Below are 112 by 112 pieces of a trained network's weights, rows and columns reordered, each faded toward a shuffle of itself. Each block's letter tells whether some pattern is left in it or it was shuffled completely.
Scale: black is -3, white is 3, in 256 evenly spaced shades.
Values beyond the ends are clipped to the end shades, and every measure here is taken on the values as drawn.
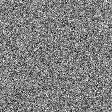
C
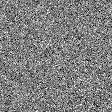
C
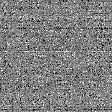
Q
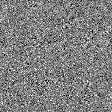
Q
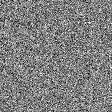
C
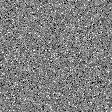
C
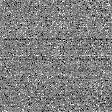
Q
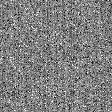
Q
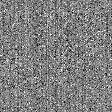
Q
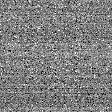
Q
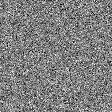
C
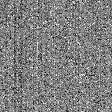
Q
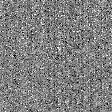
Q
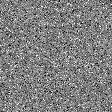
C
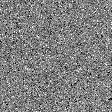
C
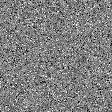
C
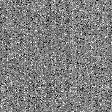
Q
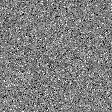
C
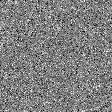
C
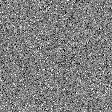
C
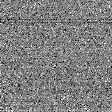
Q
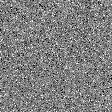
C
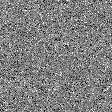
C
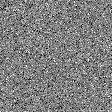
C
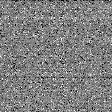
Q
